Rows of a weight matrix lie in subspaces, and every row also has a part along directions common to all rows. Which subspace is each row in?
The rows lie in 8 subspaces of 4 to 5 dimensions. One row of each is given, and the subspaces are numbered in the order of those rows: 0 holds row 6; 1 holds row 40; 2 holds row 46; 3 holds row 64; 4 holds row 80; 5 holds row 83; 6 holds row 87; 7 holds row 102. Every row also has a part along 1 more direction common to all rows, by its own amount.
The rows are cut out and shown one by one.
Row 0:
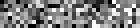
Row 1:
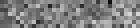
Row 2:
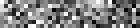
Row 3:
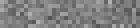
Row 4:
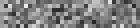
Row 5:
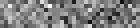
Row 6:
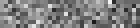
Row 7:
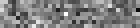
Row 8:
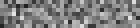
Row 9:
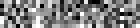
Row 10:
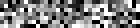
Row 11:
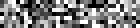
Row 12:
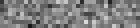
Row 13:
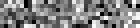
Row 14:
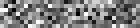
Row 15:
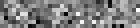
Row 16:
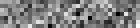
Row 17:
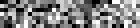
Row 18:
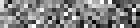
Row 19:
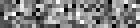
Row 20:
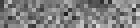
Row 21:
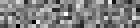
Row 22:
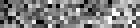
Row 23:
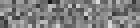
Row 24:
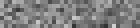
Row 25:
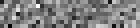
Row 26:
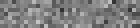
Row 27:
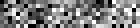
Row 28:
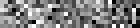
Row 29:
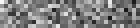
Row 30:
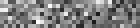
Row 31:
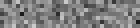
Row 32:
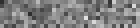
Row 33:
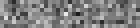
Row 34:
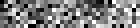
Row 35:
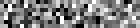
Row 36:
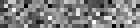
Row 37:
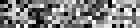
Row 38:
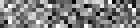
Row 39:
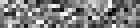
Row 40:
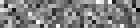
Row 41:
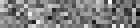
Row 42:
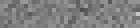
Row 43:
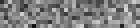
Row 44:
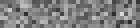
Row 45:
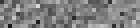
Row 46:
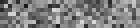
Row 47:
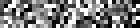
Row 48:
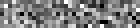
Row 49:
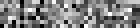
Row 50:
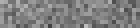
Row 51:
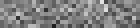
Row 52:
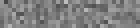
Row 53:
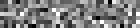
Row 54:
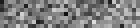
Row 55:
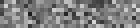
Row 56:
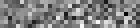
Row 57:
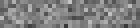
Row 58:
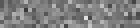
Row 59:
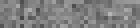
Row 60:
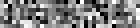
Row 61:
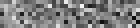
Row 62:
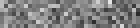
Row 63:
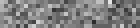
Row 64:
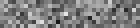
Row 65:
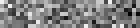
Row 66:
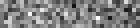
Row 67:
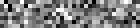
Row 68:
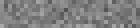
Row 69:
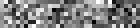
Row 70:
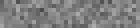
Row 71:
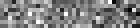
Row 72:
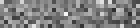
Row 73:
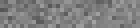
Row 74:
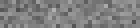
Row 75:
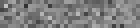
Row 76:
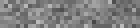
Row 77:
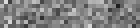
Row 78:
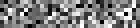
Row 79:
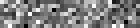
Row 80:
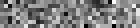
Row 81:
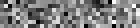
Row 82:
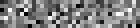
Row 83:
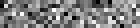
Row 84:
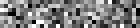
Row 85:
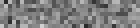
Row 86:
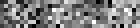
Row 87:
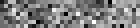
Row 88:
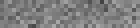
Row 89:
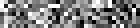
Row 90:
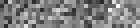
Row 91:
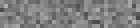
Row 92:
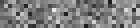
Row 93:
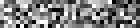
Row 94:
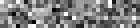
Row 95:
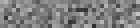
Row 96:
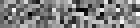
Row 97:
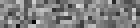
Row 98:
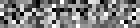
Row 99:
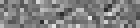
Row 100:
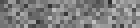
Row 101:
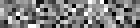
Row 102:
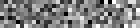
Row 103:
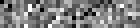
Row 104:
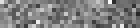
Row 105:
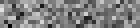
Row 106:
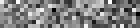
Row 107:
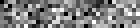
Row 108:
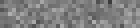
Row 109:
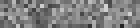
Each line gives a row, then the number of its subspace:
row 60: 4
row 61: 1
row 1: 1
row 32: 7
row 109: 5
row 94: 7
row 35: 2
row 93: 0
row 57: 7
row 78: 0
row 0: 6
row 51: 5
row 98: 5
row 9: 5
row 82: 0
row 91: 7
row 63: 4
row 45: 3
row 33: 6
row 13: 7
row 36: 7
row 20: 5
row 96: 6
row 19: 2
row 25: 3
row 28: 0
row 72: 2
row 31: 1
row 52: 1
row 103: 0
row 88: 5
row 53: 1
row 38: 1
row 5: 1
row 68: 3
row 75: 7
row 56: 0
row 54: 4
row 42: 6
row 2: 5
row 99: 3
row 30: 3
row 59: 4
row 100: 1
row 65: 0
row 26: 2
